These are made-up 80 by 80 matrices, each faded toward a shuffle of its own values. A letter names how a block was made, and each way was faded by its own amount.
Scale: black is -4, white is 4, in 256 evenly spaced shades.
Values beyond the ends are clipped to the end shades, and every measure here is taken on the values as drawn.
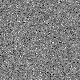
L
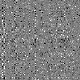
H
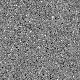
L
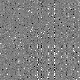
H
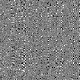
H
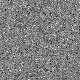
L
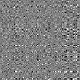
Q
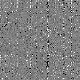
H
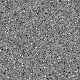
L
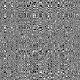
Q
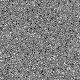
L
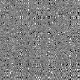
H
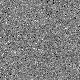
L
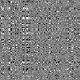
Q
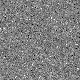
L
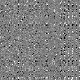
H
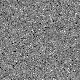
L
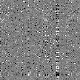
H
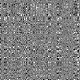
Q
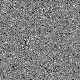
L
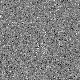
L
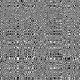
Q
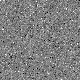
L
